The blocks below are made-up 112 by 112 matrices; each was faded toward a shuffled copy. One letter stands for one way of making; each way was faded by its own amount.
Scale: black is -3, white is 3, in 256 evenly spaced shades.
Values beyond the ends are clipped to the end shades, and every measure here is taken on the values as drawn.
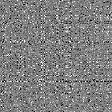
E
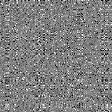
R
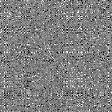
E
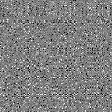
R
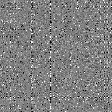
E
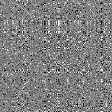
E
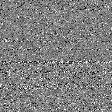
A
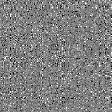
E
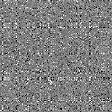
E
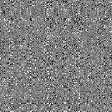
E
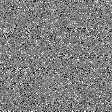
A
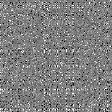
E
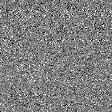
A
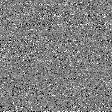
A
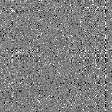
E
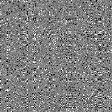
E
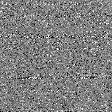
A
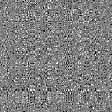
R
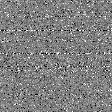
A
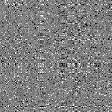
R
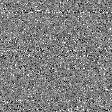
A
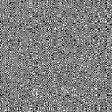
R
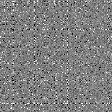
E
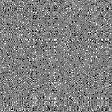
R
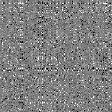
E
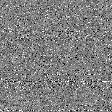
A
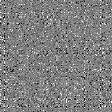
E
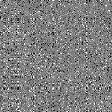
R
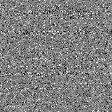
A
